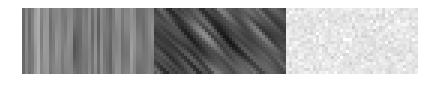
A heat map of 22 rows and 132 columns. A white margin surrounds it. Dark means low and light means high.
It is made of 1 by 3 panels. Panel 1,1: middling, streaked downward. Panel 1,2: low, slanting down to the right. Panel 1,3: very high, fine-grained, faint in contrast.
